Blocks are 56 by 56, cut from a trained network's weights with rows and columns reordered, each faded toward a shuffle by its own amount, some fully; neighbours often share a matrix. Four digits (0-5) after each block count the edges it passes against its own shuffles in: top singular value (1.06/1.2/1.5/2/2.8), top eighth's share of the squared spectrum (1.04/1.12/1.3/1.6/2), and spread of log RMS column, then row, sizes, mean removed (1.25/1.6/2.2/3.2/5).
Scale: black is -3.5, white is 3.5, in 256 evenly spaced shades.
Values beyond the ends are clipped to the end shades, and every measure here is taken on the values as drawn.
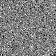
1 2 0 1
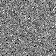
0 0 0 0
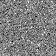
0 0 0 0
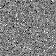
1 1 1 0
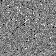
0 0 0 0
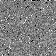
1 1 0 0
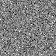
0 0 0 0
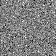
0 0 0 0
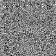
2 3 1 1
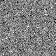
1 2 0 0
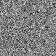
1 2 0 1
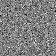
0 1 0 0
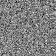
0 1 0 0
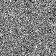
1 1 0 0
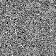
2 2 0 1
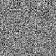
3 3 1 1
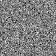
1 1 0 0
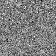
1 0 0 0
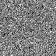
2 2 0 0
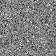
1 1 0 0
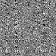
3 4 2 1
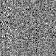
2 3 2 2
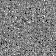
1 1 0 1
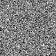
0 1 0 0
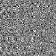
3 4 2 2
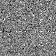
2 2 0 1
